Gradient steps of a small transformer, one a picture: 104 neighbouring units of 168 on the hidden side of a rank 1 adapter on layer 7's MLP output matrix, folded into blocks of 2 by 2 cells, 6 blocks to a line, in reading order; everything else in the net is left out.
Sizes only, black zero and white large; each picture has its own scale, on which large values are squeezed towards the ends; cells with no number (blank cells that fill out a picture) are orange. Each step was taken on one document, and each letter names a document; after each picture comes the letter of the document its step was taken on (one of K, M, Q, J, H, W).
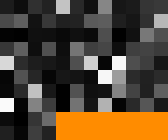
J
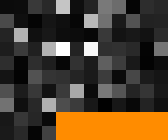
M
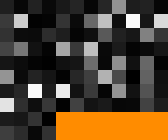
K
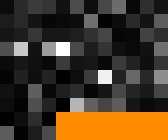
M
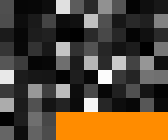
K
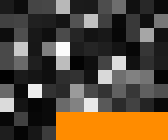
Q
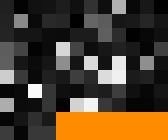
K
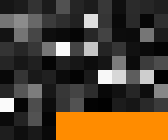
M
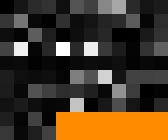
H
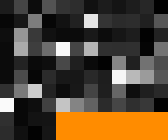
M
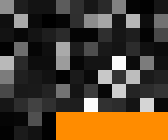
K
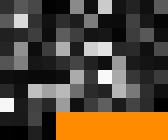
H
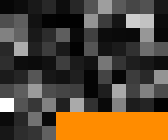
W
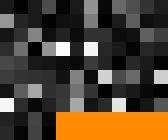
W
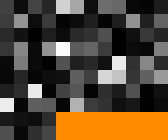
Q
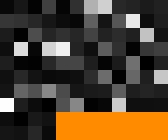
W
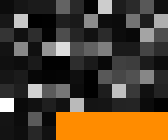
H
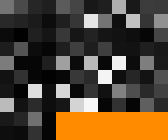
K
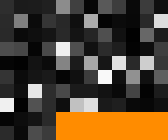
J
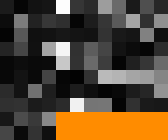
Q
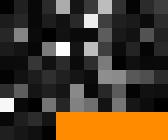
M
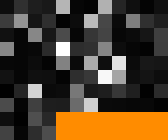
Q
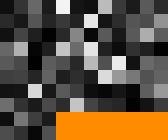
J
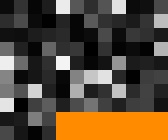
J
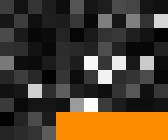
K
